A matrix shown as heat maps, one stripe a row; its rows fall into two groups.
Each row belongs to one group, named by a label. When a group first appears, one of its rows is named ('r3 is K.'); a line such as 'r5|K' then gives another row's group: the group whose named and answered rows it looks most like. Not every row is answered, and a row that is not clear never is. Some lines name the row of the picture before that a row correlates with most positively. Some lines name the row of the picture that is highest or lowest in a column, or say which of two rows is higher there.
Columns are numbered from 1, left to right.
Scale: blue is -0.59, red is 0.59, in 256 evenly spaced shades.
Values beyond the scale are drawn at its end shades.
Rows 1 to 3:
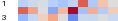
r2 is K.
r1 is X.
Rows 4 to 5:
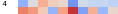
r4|X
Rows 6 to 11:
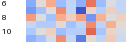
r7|X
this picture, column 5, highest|8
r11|X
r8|K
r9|X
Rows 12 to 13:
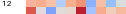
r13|K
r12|K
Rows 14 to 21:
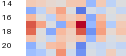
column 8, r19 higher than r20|Yes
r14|K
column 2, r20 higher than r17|No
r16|K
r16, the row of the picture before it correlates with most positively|13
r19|K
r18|K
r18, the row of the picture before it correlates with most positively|13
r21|X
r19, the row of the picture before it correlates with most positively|13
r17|K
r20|X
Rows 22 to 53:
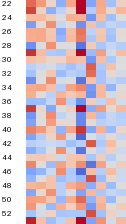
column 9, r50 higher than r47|No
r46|X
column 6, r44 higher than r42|Yes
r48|K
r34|K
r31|X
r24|K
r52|X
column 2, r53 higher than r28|Yes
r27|K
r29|K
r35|K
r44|K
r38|X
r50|K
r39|X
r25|X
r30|K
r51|K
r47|X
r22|K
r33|X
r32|X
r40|K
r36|X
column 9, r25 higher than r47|No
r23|K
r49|X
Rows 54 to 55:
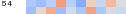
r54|X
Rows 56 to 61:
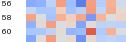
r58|K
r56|X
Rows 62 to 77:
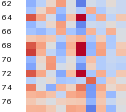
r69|K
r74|K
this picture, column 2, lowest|66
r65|X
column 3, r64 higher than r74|Yes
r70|X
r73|X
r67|K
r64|K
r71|X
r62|X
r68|K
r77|K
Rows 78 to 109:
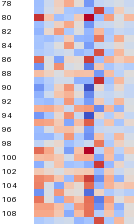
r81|X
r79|X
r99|K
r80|K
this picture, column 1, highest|80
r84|X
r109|X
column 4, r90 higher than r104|Yes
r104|K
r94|X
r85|X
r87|X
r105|X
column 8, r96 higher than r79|Yes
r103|K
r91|X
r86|K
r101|X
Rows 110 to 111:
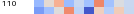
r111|X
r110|X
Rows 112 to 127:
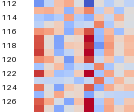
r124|K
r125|X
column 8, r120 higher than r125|Yes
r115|X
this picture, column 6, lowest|112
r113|K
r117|K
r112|X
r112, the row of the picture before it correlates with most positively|111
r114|X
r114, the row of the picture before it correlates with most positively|111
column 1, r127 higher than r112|Yes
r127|K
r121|X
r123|X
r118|K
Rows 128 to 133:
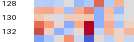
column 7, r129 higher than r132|No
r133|X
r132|K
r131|K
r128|X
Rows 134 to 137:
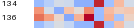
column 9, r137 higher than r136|Yes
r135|K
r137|X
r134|X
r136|K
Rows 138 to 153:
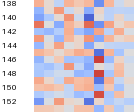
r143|K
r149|K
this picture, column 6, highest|141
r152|X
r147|X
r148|X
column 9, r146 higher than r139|Yes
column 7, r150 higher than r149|Yes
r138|K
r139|X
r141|K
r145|K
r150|K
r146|X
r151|X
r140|X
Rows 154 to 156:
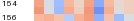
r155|K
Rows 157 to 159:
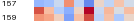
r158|K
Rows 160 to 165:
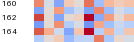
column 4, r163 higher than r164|Yes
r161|X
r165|X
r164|K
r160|K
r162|K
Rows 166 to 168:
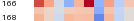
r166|K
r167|K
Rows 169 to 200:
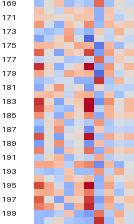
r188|K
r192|K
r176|K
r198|K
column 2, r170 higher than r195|No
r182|K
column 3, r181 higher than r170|Yes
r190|K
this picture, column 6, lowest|174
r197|K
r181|X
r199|X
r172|K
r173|X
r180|X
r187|X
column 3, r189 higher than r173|Yes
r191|X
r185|K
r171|K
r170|K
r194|K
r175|K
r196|K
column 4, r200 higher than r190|No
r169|X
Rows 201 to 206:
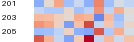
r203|K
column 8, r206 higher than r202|Yes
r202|X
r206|K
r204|K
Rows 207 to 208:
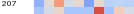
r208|X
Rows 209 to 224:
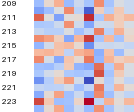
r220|X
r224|X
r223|K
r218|X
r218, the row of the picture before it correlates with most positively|208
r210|X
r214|K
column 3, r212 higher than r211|Yes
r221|X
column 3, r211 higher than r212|No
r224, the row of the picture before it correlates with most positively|208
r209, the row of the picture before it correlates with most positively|208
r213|X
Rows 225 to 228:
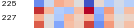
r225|X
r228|K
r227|K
